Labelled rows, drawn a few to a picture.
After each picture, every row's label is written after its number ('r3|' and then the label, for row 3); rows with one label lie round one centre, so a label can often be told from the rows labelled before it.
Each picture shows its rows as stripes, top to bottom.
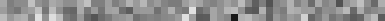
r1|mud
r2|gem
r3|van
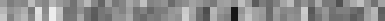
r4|mud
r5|van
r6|van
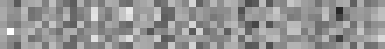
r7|gem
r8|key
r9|key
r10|gem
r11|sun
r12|key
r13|gem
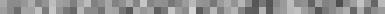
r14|mud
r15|gem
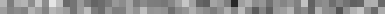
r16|van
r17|mud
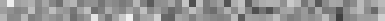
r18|sun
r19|mud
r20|key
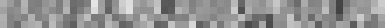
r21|key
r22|key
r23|mud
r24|gem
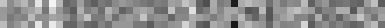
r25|van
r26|gem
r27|mud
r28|van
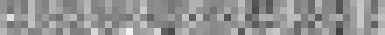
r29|mud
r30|mud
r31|sun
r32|mud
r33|key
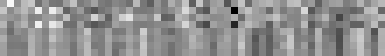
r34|sun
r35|van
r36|key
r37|van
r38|mud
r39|mud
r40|mud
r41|mud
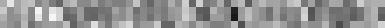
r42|sun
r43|van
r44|van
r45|key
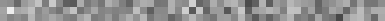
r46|gem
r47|sun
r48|mud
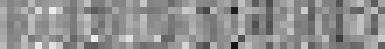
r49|mud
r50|van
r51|mud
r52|mud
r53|mud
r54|key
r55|van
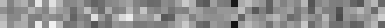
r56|van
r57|mud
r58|key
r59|van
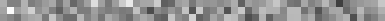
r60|key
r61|sun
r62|gem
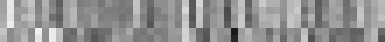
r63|sun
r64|sun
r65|sun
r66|sun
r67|van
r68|van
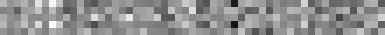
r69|van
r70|gem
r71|key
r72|van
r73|mud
